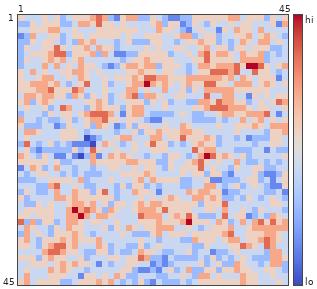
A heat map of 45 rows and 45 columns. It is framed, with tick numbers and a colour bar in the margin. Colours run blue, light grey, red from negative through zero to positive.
Average level on the scale: 50%. Seam: none. Slope: none. Mirror symmetry: none.
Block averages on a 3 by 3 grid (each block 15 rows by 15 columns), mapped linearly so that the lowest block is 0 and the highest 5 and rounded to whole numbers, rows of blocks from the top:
425 | 021 | 413
